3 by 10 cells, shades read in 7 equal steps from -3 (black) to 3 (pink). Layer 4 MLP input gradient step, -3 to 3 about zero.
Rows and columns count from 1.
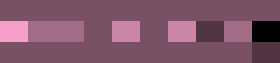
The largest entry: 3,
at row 2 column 1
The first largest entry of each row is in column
1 1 1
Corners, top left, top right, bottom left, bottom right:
0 0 0 -1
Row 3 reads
0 0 0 0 0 0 0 0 0 -1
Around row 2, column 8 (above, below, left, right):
0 0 2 1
